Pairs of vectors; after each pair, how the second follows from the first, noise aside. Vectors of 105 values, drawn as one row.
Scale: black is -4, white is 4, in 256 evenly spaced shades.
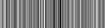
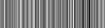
wrapped around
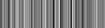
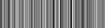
copied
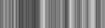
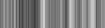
copied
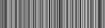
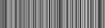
copied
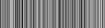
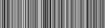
wrapped around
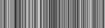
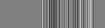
partly zeroed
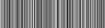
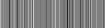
partly zeroed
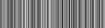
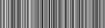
wrapped around
